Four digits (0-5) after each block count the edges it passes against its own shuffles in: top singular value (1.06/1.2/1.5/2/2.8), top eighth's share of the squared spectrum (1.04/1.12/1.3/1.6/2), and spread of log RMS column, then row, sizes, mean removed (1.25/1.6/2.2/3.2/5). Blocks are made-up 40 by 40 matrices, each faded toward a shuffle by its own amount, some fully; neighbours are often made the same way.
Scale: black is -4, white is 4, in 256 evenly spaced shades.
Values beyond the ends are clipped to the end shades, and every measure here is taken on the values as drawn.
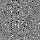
3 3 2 0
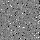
1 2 1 0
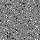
2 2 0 0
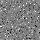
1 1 0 0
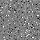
1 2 1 0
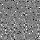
3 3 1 1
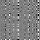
4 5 3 2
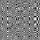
4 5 3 3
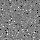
0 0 0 0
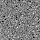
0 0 0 0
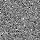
0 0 0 0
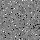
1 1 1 0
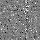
2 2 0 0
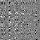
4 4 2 1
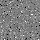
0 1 0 0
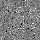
2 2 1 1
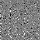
3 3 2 1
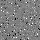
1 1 0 0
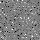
0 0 0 0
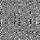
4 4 2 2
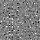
3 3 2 0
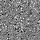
1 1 0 0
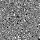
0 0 1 0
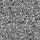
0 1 0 0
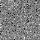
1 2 2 0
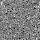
1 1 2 0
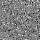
0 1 0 0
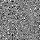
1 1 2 0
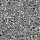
0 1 0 0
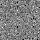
1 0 1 0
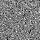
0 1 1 0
